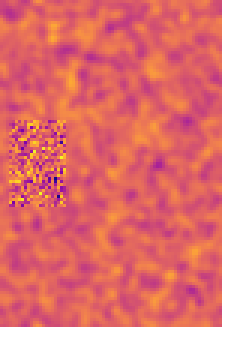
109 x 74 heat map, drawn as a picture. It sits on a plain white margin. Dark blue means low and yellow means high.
Roughest part: middle left. Average level on the scale: 60%. Histogram: heavy tails on both sides. Odd rows or columns: none. Odd patch: rougher, in the middle left. Mirror symmetry: none. Slope: none. Stripes: none. Grain: blotchy.
